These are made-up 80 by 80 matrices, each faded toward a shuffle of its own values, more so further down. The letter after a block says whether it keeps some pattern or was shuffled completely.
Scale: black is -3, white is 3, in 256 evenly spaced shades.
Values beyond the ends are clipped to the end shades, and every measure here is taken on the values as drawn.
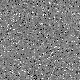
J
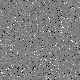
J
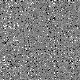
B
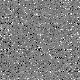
B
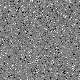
J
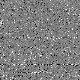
B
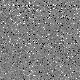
B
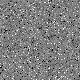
J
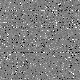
B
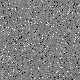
J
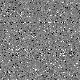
B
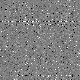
B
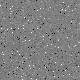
J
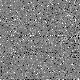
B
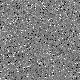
J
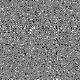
B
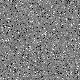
J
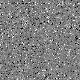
B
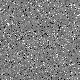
J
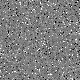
J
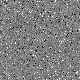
J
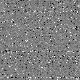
B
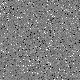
J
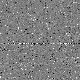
B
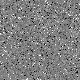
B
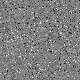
J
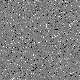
J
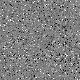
B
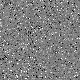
J
